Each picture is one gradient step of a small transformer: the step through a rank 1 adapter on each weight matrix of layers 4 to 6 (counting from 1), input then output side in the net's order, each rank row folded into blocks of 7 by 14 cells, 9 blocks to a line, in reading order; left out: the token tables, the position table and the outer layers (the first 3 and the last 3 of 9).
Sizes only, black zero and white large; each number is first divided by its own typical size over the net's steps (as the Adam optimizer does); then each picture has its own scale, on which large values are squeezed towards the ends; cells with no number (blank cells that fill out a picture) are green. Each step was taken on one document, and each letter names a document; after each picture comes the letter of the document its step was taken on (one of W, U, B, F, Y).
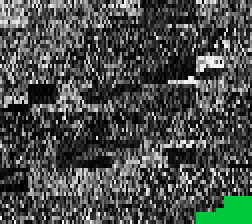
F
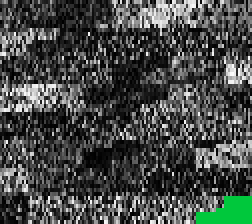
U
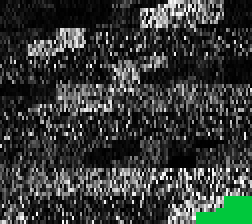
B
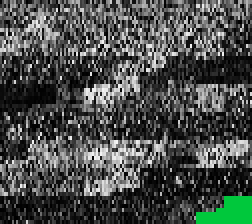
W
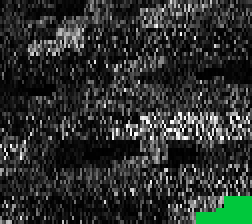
B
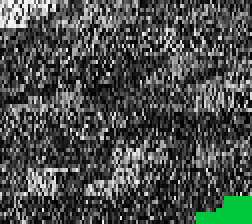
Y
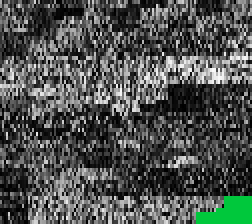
F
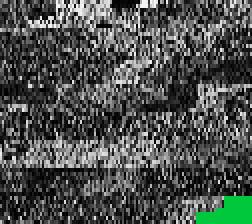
W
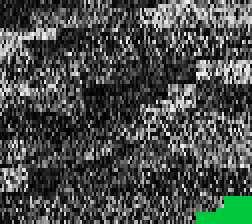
U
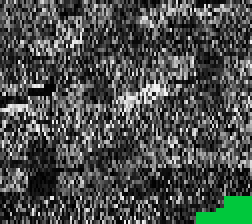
Y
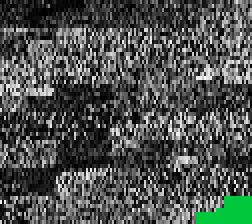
F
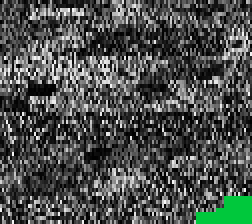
U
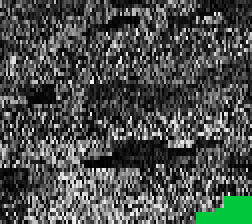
F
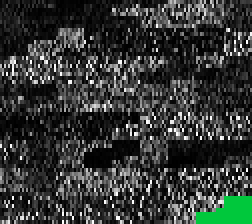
B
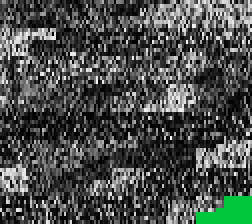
U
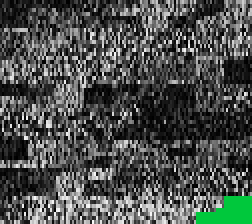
F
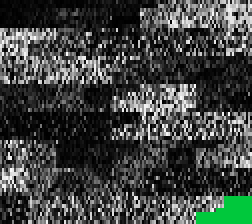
U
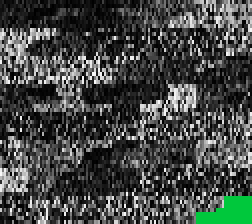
U
